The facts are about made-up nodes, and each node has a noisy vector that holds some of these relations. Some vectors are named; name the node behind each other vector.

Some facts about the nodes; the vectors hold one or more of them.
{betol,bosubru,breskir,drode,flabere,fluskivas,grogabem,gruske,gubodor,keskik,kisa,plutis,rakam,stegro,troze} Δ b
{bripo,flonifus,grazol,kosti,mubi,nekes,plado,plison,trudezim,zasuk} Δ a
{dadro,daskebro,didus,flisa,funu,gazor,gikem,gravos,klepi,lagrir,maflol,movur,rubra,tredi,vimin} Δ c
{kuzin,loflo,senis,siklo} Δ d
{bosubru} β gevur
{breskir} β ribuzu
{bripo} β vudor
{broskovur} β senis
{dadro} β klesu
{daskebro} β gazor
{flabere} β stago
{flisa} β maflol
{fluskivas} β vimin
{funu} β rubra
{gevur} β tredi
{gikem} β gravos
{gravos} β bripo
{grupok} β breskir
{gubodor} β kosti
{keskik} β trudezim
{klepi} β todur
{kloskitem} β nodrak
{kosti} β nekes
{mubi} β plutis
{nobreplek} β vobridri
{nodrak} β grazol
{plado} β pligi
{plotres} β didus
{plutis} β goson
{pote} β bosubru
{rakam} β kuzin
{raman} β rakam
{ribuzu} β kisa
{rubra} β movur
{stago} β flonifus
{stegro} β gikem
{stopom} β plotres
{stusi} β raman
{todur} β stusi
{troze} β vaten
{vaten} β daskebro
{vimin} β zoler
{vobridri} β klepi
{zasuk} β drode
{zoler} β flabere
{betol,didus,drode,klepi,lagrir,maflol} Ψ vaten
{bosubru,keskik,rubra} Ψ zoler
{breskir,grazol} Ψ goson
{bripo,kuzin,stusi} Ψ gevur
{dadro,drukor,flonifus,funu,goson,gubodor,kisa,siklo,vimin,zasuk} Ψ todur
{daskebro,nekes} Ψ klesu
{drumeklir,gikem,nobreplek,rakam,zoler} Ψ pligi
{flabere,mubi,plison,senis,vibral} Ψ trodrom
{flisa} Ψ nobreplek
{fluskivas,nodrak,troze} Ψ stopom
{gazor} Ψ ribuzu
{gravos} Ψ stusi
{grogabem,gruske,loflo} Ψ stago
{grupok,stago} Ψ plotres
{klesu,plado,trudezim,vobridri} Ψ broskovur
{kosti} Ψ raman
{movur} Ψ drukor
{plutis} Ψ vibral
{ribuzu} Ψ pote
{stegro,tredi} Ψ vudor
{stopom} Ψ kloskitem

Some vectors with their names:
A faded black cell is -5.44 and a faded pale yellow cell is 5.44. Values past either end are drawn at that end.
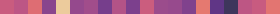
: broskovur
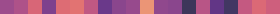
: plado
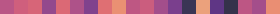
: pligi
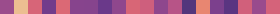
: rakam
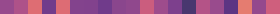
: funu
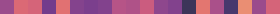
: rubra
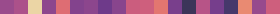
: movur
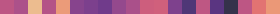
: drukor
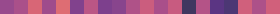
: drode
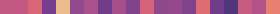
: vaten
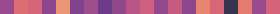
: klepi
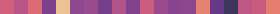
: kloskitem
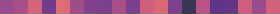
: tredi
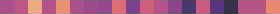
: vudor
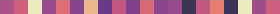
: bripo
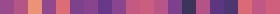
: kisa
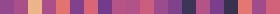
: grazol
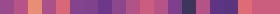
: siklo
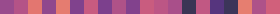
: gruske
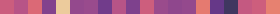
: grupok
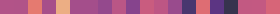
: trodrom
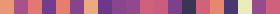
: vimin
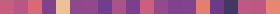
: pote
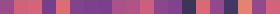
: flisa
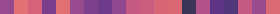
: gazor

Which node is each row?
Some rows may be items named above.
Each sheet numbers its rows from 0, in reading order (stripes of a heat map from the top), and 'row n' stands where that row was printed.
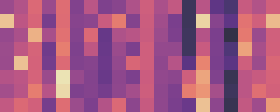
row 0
drode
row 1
zoler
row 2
grazol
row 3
plutis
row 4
rakam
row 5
vobridri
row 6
todur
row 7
nobreplek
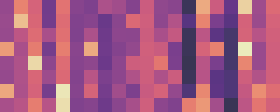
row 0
bosubru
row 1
rakam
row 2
loflo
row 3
vimin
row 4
movur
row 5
drode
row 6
stago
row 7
todur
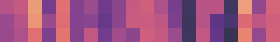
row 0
dadro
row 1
kisa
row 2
lagrir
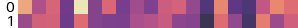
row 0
stago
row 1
flisa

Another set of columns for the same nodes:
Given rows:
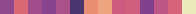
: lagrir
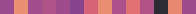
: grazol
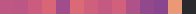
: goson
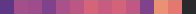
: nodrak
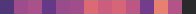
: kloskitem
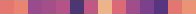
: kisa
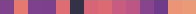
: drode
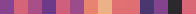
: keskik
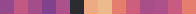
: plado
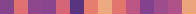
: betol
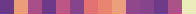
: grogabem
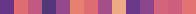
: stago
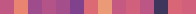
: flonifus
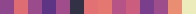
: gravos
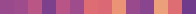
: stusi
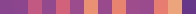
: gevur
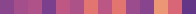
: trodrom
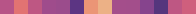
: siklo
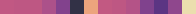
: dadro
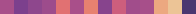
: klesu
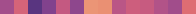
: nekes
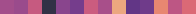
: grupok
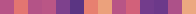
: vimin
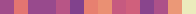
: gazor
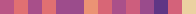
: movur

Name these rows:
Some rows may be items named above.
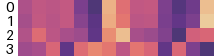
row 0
funu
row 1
funu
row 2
siklo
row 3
zoler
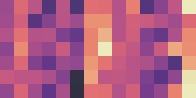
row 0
gikem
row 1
nekes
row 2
vimin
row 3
senis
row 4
kosti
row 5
dadro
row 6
gravos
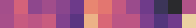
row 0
gubodor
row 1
funu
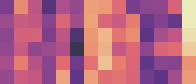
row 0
loflo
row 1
rubra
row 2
flisa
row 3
daskebro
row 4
rakam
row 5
bosubru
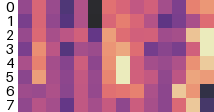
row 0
bripo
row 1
stegro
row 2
tredi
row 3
loflo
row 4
kuzin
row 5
senis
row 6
vobridri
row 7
vudor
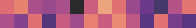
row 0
breskir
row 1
nobreplek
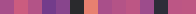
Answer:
zasuk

